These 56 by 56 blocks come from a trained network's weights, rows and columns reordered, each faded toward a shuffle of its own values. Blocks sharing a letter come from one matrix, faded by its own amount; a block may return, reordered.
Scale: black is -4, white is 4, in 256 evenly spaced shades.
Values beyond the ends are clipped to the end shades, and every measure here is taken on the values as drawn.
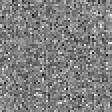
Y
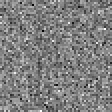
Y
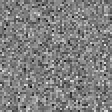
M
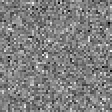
M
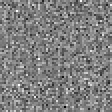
Y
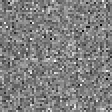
Y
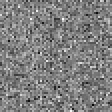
Y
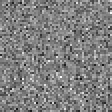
Y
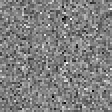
M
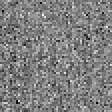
Y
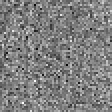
Y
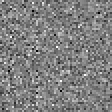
M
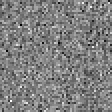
Y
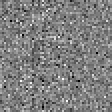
M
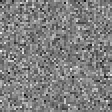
M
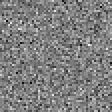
M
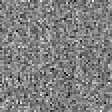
Y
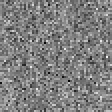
Y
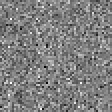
Y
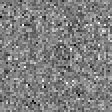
Y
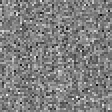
Y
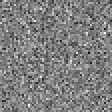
M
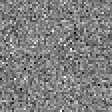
M
